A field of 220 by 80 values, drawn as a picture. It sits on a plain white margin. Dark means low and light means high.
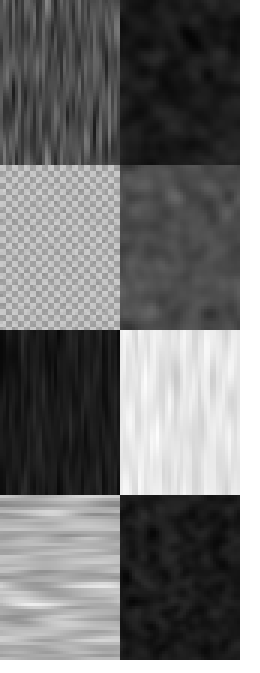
It is made of 4 by 2 panels. Panel 1,1: low, streaked downward. Panel 1,2: very low, blotchy, faint in contrast. Panel 2,1: high, checkered. Panel 2,2: low, blotchy, faint in contrast. Panel 3,1: very low, streaked downward, faint in contrast. Panel 3,2: very high, streaked downward, faint in contrast. Panel 4,1: high, streaked across. Panel 4,2: very low, blotchy, faint in contrast.
